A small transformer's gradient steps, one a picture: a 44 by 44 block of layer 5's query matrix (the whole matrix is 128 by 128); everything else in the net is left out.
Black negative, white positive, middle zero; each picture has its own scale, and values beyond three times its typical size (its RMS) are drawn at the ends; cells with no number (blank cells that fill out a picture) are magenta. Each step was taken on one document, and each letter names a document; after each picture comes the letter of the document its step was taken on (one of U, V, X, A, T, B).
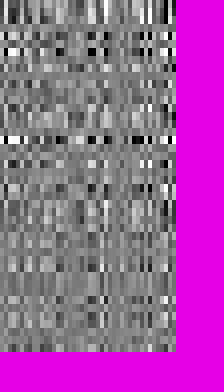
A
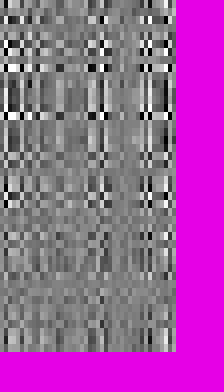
A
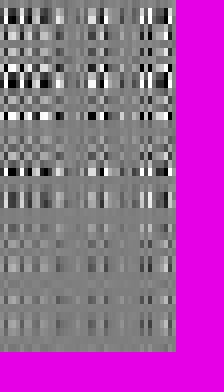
A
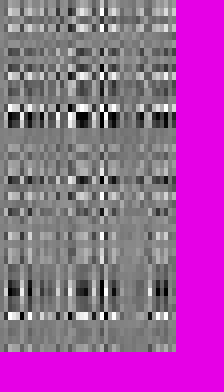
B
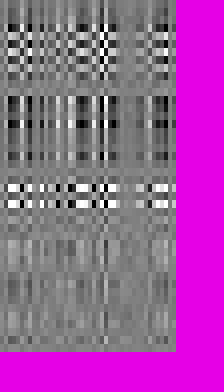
B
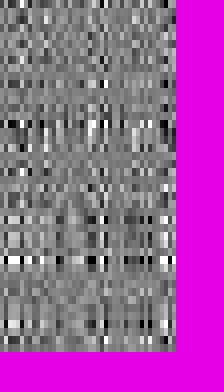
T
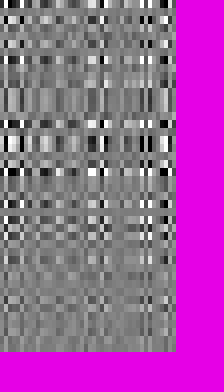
T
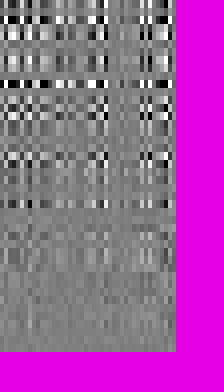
T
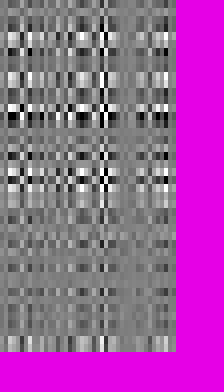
B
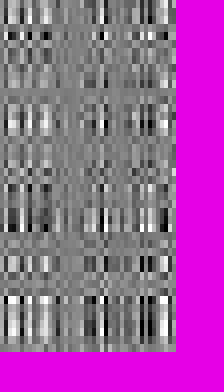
T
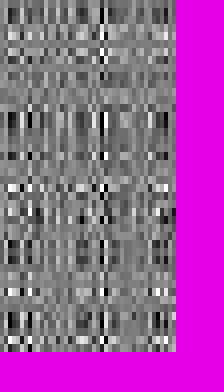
B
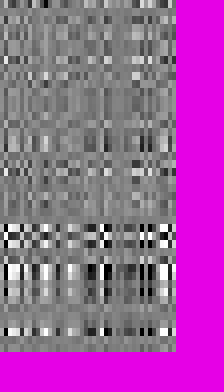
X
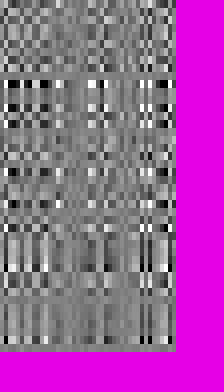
A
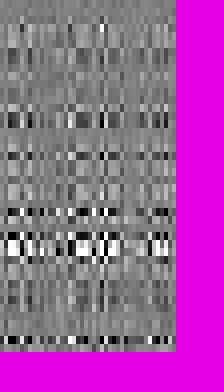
B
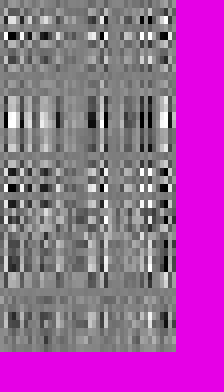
X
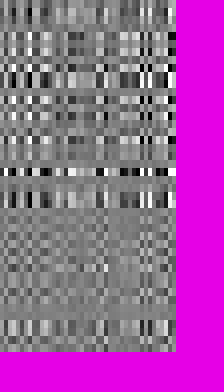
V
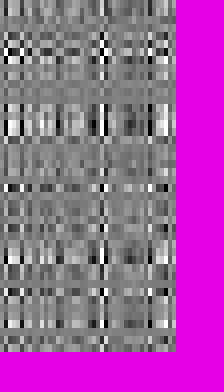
T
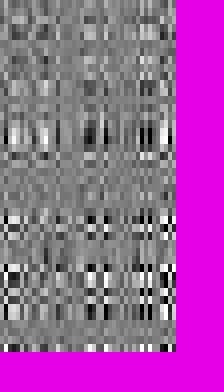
A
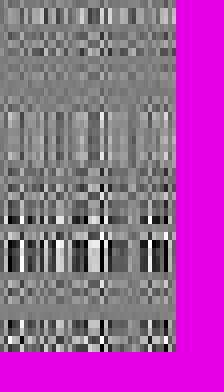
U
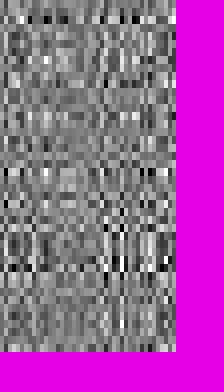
V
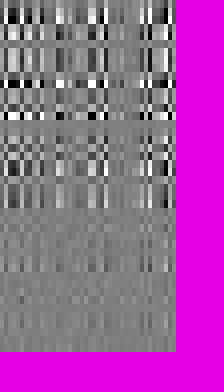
A
